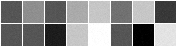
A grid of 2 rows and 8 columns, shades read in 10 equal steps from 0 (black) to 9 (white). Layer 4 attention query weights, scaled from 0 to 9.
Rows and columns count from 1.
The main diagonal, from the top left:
3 3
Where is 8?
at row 2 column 8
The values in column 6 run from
3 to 4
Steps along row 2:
same down up up down down up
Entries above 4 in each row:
4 3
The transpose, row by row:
3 3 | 5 3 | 3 1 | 6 7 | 7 9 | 4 3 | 7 0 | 2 8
